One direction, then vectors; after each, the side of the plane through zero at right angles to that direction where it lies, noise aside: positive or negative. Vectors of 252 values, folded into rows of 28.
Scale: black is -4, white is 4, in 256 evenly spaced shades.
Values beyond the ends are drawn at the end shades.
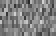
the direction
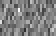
positive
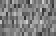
positive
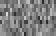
negative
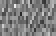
negative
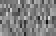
negative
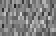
positive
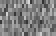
negative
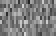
positive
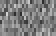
negative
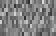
positive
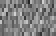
positive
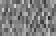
negative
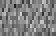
positive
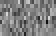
negative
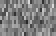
negative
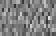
positive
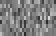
negative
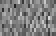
positive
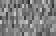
positive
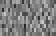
positive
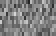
positive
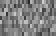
positive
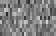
positive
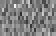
negative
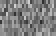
negative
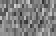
negative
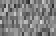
positive
